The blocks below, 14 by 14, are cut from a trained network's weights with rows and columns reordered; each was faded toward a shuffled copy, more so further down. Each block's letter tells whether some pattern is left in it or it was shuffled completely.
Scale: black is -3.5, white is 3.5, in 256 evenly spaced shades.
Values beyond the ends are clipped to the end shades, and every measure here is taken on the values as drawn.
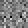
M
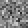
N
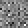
M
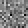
M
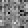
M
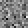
N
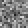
N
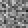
N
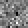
M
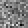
N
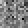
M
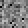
N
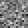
M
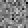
N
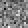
N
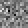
N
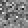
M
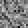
N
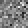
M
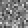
N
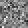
N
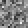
N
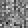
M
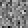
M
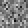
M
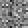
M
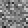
N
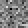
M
